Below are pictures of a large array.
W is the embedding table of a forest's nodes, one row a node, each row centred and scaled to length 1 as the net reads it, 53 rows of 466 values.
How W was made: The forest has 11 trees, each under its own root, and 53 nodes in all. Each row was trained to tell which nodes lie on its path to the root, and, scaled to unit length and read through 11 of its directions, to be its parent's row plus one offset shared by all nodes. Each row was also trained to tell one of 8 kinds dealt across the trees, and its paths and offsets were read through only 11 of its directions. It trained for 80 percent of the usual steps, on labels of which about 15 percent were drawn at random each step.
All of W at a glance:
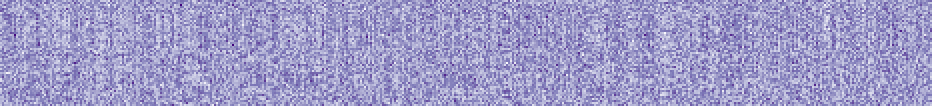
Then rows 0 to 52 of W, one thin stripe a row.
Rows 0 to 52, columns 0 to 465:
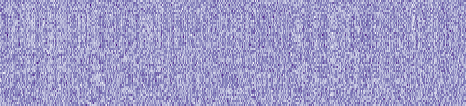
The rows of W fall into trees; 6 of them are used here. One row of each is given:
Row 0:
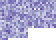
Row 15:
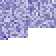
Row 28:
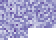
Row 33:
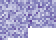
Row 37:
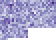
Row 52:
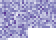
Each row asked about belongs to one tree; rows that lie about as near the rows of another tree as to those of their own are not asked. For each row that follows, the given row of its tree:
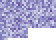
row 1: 15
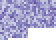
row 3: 33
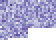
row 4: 28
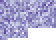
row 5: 52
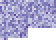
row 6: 28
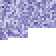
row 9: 33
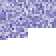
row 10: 0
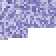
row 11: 33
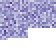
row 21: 52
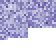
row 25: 33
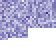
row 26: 28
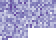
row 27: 37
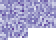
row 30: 0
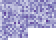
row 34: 0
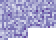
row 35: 0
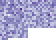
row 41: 37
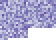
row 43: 28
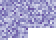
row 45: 15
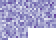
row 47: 0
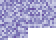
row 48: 15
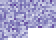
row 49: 15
